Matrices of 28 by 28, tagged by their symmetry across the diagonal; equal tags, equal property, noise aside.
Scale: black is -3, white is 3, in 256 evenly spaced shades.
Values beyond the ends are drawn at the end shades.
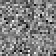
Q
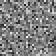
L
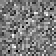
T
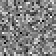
Q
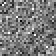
T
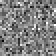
Q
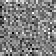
L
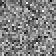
Q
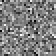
L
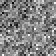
T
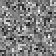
L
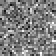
T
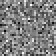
L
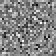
T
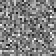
Q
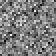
T
